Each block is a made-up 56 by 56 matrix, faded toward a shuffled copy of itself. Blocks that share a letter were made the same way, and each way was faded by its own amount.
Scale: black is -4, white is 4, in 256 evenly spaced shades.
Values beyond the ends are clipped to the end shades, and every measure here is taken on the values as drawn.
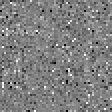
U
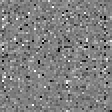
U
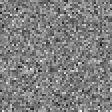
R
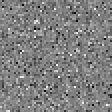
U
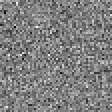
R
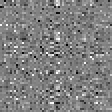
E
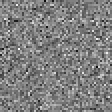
R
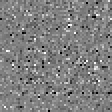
U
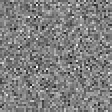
R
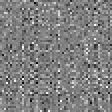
E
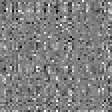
E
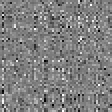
E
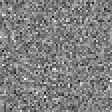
R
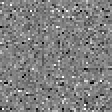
U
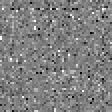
U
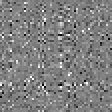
E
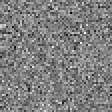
R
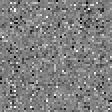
U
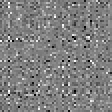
E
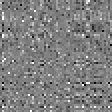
E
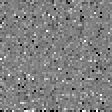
U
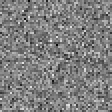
R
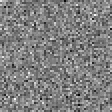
R
